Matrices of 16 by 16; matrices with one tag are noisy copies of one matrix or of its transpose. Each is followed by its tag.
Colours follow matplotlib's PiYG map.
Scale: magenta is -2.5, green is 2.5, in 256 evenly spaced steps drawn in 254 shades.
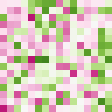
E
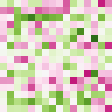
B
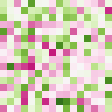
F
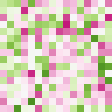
F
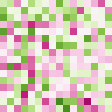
F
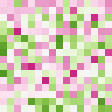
E
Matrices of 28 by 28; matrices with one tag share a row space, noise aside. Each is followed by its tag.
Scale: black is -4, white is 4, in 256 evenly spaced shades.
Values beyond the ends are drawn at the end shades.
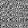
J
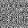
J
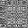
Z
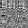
Z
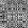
Z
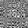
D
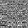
Z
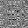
D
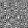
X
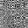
D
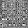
Z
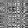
D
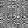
D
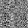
X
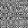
J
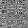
Z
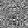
D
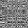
Z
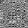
D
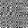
J
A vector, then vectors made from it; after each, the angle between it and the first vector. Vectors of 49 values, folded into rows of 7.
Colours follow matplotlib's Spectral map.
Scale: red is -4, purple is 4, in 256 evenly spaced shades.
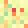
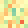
nearly opposite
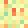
nearly parallel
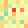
nearly parallel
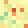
nearly parallel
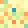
nearly opposite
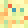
nearly opposite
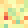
partly opposed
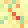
partly aligned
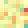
partly opposed
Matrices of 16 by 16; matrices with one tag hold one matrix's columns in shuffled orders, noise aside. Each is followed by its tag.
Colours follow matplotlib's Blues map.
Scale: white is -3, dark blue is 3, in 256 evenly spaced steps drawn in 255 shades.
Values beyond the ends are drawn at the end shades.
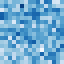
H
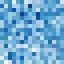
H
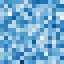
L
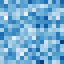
L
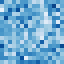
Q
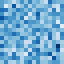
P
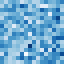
P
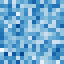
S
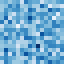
P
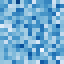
S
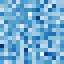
P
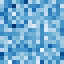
S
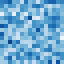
L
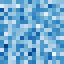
P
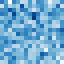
H
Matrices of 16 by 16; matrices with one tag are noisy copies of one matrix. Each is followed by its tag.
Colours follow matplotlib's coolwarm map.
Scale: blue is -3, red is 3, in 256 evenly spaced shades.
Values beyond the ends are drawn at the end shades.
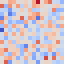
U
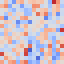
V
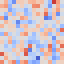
V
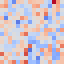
V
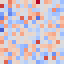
U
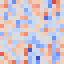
V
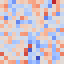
V
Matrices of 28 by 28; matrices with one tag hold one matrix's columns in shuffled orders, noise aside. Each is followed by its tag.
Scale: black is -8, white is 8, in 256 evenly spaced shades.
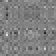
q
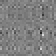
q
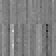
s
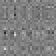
q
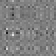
q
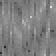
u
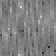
u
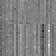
s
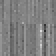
s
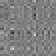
q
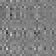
q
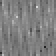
u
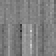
s
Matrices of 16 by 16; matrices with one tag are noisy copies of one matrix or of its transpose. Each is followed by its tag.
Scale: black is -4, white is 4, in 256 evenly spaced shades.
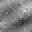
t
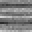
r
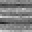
r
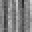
r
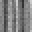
r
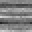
r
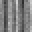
r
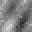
t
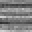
r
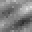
t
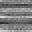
r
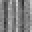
r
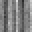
r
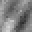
t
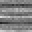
r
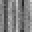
r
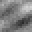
t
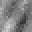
t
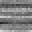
r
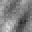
t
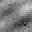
t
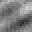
t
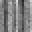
r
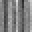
r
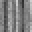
r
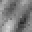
t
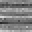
r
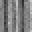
r
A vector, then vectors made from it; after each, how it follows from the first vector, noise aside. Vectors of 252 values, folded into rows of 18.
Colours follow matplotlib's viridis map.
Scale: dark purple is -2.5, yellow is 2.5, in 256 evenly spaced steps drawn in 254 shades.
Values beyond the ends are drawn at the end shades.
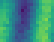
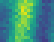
negated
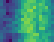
wrapped around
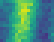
negated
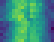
wrapped around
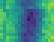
wrapped around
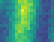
negated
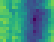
wrapped around
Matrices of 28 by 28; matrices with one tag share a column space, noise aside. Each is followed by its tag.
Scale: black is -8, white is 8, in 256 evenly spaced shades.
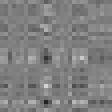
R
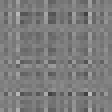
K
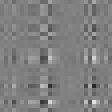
R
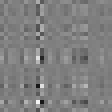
R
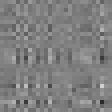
R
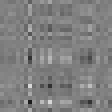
R
